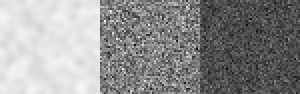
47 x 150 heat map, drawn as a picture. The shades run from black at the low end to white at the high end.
The table splits into one row of 3 panels. Panel 1,1: very high, blotchy, faint in contrast. Panel 1,2: middling, fine-grained, strong in contrast. Panel 1,3: low, fine-grained.
